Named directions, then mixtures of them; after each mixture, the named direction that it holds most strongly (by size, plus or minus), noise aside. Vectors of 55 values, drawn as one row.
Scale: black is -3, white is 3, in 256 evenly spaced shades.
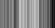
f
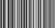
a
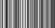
a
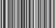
a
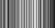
f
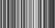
a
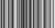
a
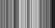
f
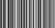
a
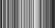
f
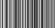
a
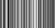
a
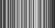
a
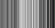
f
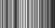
f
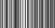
a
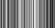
f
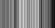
f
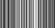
a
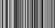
a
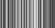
a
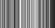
f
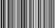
a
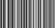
a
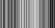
f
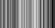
f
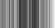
f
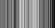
f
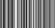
a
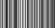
a
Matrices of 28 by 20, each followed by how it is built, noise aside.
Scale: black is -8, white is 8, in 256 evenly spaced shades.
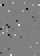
sparse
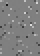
sparse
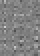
low rank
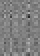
low rank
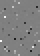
sparse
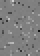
sparse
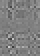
low rank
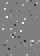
sparse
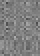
low rank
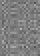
low rank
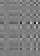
low rank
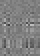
low rank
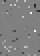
sparse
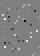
sparse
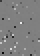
sparse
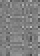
low rank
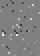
sparse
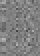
low rank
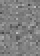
low rank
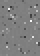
sparse
